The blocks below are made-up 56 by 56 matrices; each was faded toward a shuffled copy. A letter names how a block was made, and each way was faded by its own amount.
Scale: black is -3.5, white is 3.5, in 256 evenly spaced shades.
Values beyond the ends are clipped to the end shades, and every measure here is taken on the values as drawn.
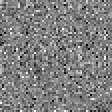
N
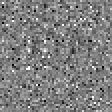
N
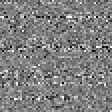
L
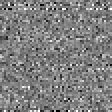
L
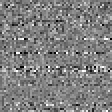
L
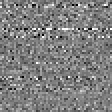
L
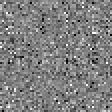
N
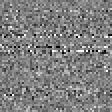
L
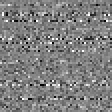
L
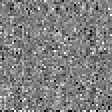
N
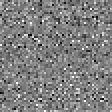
N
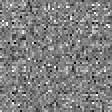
N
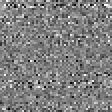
L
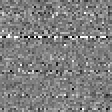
L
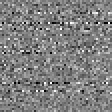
L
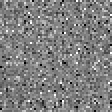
N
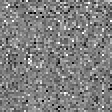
N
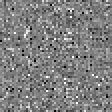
N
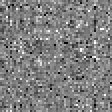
N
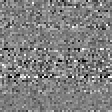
L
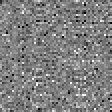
N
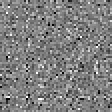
N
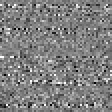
L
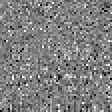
N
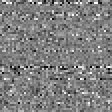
L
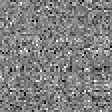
N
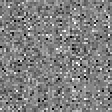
N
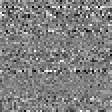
L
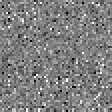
N
